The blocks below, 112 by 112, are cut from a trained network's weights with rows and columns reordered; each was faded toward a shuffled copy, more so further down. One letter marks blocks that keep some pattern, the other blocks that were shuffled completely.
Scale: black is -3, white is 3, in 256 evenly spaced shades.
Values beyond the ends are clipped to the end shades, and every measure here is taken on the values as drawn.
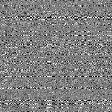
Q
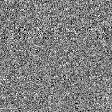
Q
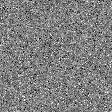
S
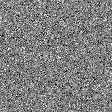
S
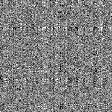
Q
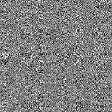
Q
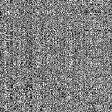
Q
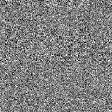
Q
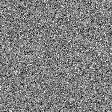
S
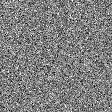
S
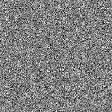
Q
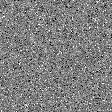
S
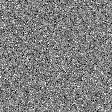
S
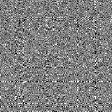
Q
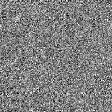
Q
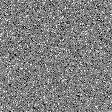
S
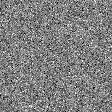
S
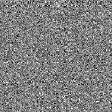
Q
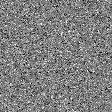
S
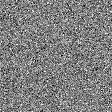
S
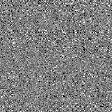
Q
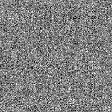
Q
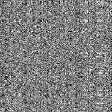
Q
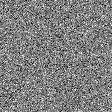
S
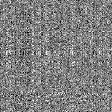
Q
